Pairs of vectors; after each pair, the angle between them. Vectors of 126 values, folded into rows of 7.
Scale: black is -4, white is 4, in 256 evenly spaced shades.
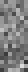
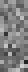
nearly parallel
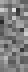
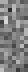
partly aligned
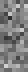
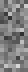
nearly parallel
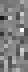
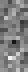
orthogonal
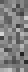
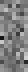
partly aligned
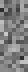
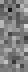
partly aligned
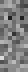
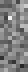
nearly opposite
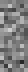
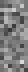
nearly opposite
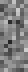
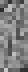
partly aligned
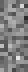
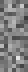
nearly parallel
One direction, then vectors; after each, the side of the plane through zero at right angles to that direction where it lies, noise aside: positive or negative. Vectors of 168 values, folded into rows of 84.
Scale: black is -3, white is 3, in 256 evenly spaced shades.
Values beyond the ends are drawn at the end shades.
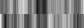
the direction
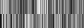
negative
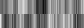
positive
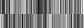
positive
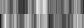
negative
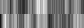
negative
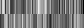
negative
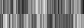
negative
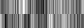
positive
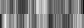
negative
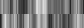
negative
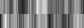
negative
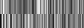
negative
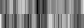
positive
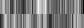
negative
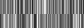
negative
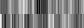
positive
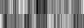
positive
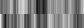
positive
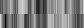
positive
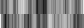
positive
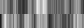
negative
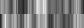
negative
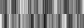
positive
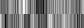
positive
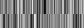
positive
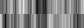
positive
